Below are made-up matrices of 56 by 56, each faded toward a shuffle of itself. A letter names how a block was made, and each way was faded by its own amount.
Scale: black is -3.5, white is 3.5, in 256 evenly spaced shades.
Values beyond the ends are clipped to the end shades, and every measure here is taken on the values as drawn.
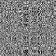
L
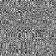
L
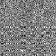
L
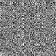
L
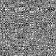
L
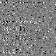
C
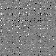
C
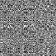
L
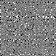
C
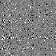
C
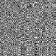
L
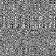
L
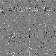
C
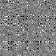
C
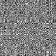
L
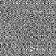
L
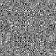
L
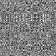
L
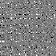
C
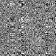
L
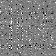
C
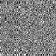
L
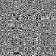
L
